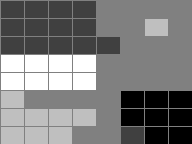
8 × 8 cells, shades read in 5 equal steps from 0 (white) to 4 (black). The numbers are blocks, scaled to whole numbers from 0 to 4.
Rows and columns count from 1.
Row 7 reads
1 1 1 1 2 4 4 4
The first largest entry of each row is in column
1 1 1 5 5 6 6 7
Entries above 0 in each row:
8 8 8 4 4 8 8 8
